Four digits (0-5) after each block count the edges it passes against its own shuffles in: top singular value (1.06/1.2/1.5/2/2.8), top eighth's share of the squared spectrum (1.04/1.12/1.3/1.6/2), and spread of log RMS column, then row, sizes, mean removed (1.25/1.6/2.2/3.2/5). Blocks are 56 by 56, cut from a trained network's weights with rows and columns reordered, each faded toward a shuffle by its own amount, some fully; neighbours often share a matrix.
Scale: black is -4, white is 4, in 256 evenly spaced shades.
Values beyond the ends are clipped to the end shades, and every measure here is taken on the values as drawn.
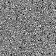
1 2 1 0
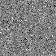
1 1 0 0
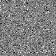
2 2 0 1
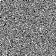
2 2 0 0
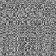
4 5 2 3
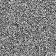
2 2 0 0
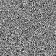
3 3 1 0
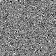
0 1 0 0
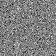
0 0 0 0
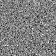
0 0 0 0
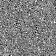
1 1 0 0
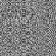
4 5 3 1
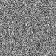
3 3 0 0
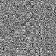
3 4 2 0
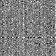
3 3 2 2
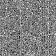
2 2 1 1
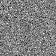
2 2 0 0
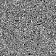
2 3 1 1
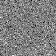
2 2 0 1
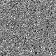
1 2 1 0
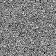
1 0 0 0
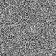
2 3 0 0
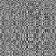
4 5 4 2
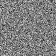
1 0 0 0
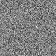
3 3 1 0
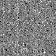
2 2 0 1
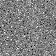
0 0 0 0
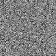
3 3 1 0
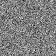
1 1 0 0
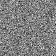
0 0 0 0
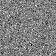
0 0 0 0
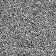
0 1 0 0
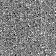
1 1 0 0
